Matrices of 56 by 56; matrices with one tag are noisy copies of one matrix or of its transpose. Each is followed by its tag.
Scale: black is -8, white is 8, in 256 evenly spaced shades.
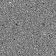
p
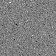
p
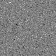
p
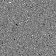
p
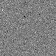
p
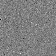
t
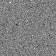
p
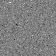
p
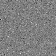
t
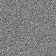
t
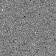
p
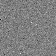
t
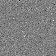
t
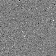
t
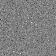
t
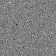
p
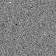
p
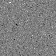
p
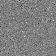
t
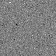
p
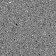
p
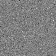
t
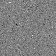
p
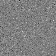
t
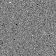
p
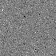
p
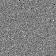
t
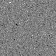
p
